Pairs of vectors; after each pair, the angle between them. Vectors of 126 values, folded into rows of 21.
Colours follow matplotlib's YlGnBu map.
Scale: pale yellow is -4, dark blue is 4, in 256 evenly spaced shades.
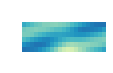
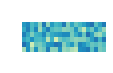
orthogonal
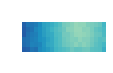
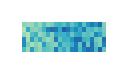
partly opposed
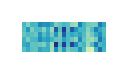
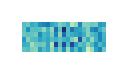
nearly parallel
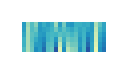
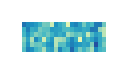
partly opposed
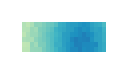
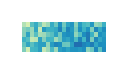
partly aligned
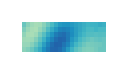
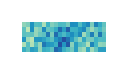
partly aligned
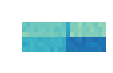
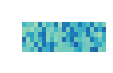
orthogonal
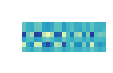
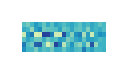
nearly opposite
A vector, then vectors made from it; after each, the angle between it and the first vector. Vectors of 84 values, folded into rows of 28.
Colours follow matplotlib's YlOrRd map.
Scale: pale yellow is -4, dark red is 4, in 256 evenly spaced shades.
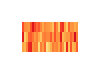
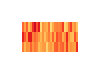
partly aligned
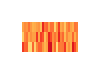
partly opposed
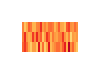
partly opposed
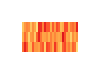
partly opposed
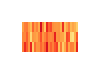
orthogonal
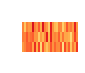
orthogonal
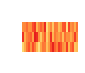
partly aligned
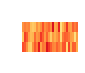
nearly opposite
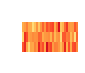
nearly opposite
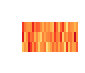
nearly parallel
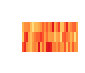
nearly opposite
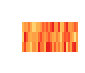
nearly opposite
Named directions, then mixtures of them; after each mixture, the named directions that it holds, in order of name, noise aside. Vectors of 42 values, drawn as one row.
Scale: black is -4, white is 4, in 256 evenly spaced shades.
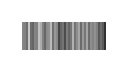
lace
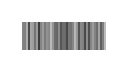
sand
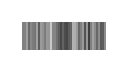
lace, sand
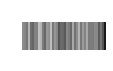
lace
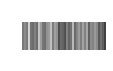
lace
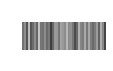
sand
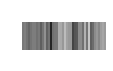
lace, sand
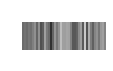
lace, sand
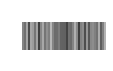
sand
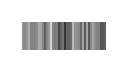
lace, sand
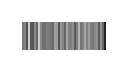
lace, sand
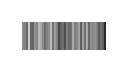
lace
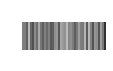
sand
